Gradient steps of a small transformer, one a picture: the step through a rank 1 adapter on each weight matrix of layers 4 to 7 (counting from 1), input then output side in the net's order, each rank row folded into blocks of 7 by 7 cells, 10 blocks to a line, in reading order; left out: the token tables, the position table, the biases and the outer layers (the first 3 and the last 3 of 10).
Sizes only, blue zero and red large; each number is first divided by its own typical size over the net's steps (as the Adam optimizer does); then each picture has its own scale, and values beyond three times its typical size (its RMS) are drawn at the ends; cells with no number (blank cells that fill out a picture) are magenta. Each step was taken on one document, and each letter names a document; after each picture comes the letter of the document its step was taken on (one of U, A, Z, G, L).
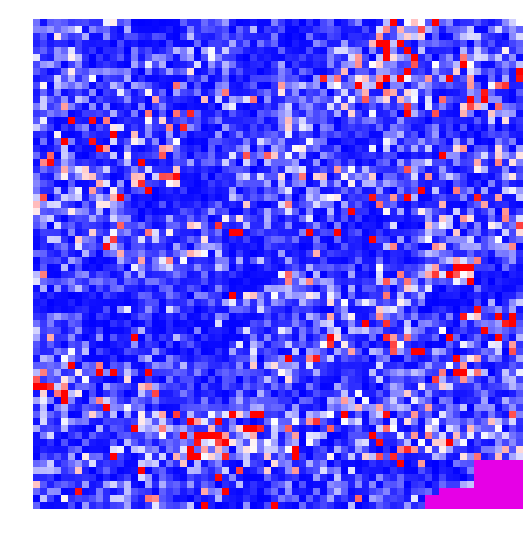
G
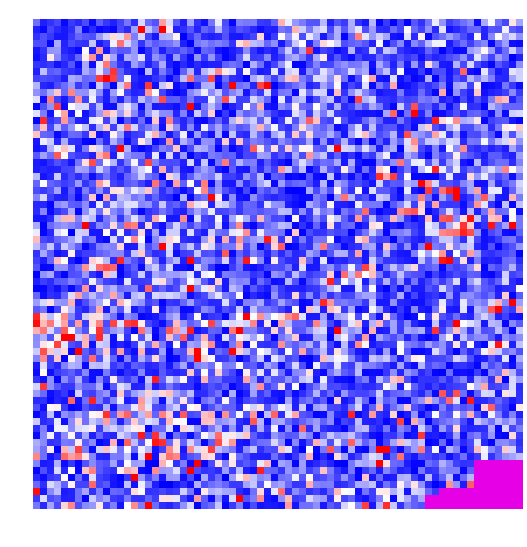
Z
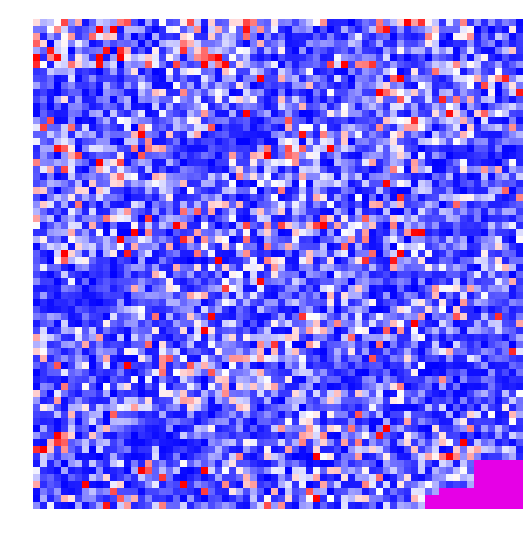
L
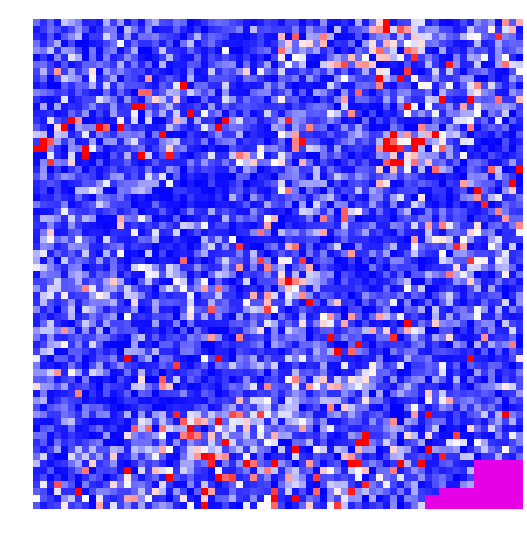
G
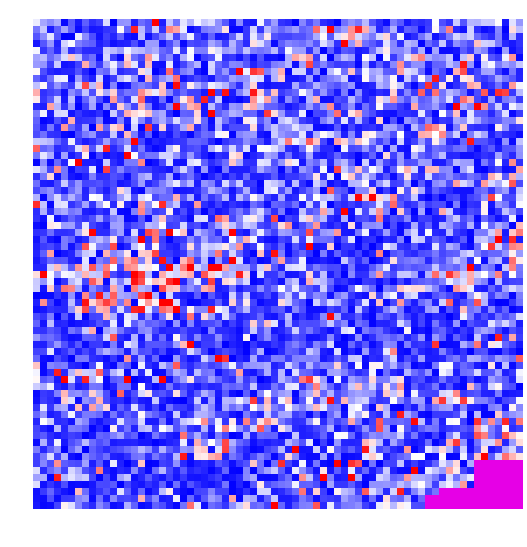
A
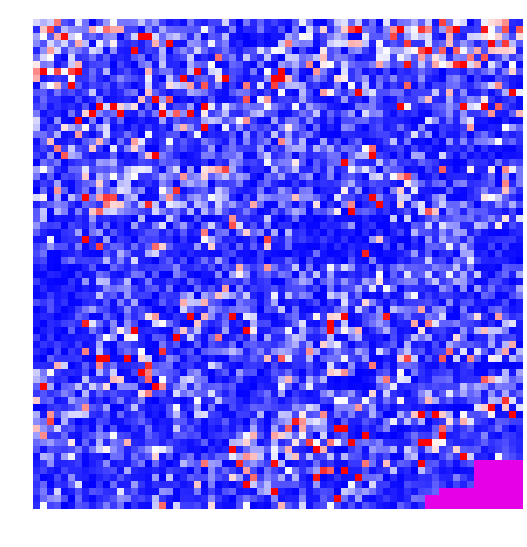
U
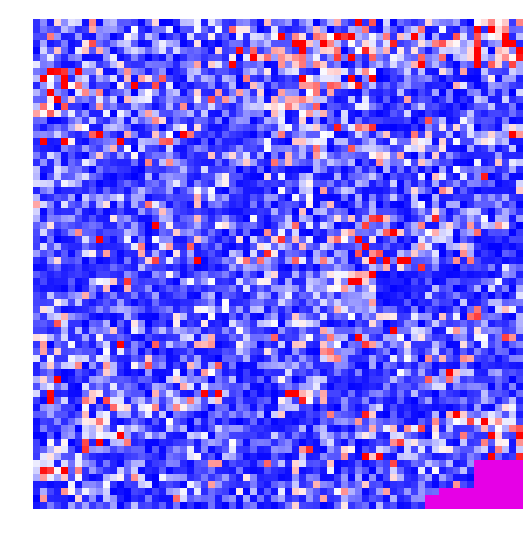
Z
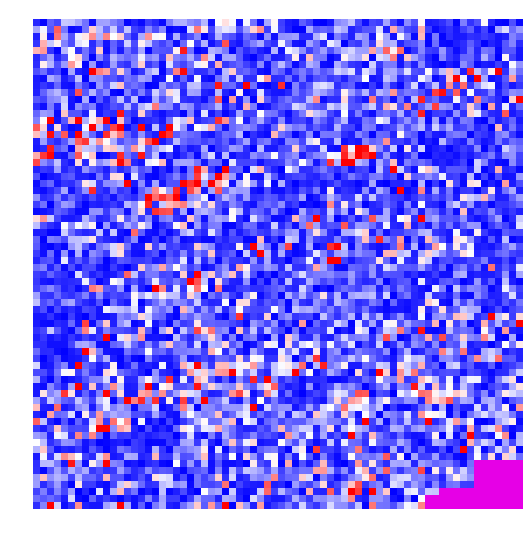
L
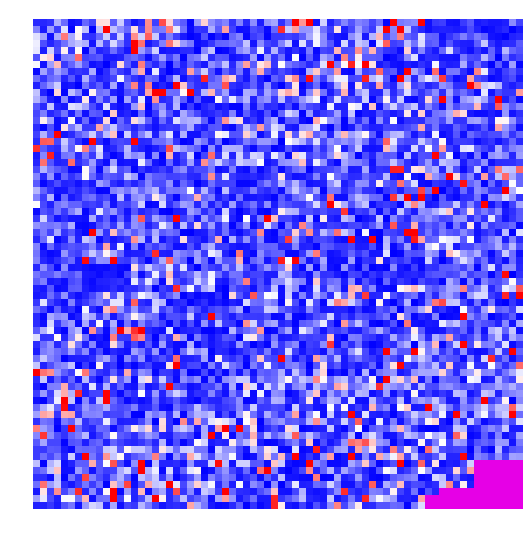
G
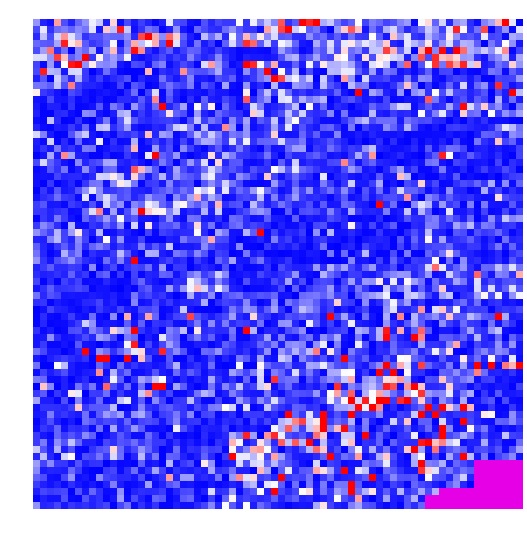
U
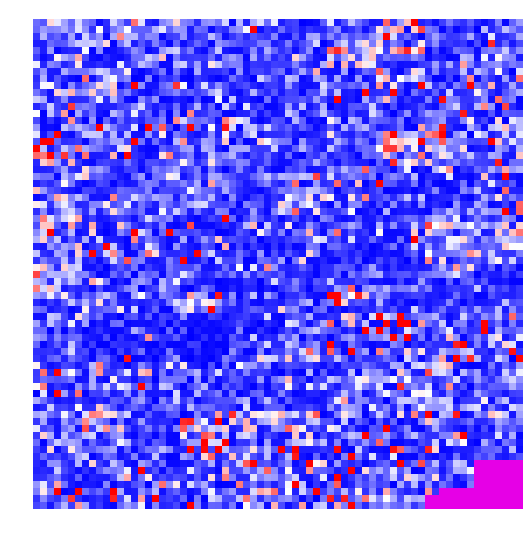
G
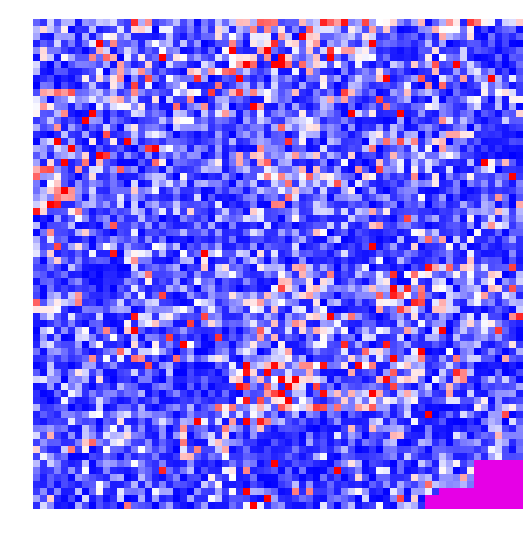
A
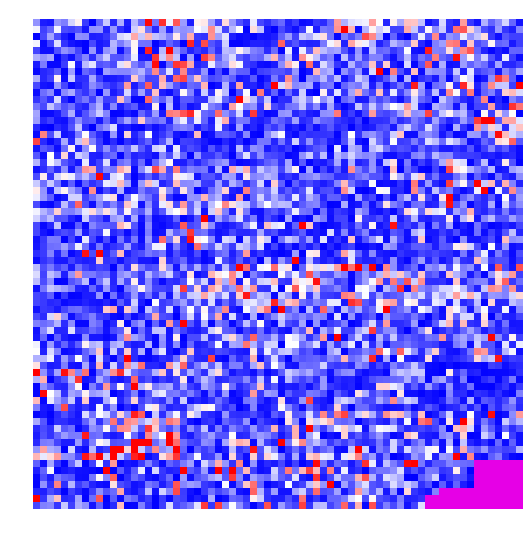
L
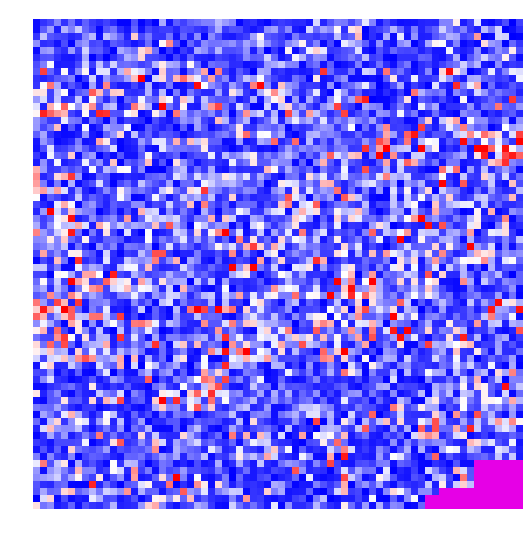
Z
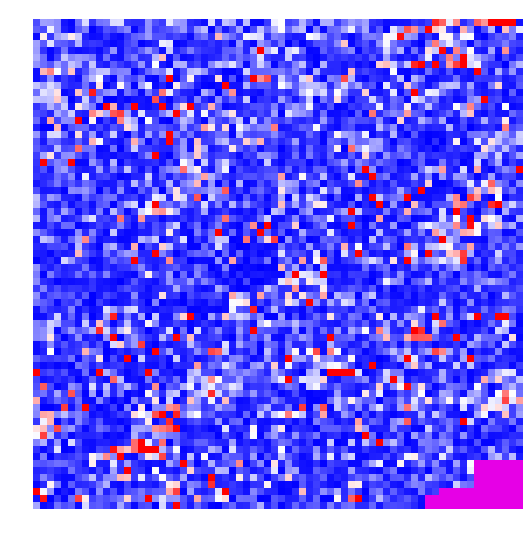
U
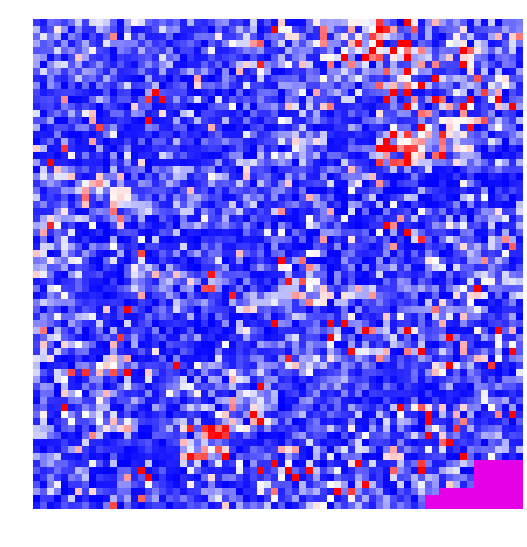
G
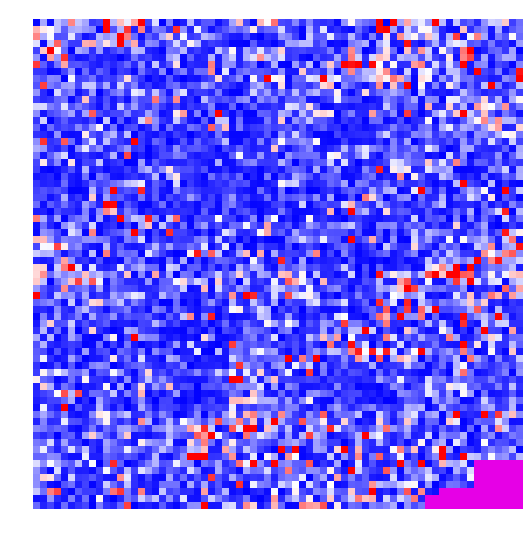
G
